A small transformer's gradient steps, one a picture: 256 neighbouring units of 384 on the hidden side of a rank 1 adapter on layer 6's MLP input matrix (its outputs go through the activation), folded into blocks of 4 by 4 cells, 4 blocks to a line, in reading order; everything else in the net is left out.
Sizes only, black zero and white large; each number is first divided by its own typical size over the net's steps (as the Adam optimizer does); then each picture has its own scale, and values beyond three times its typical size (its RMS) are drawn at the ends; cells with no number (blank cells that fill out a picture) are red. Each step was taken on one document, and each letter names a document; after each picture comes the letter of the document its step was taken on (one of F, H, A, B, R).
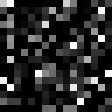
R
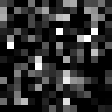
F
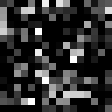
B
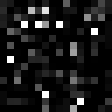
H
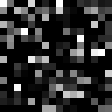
B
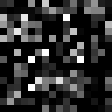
B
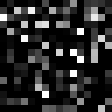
H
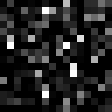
R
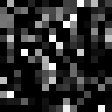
R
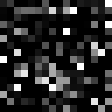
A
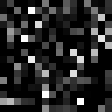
H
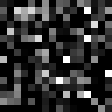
B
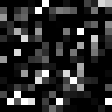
A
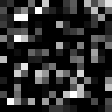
A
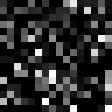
F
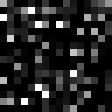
H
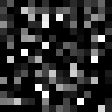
R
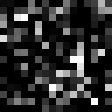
A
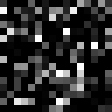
A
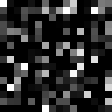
B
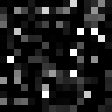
H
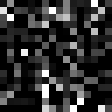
R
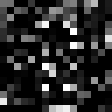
R
